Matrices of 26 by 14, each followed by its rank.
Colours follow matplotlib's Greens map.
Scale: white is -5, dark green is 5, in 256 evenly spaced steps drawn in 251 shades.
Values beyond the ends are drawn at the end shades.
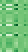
one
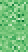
three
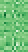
three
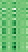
one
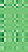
one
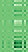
one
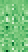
three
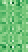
three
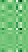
one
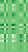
one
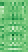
three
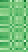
one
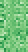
three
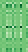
one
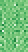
three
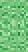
three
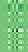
one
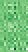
three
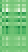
one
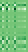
one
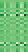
one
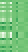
one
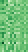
three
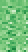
three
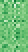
three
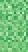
three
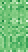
three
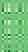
one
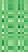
one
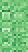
three
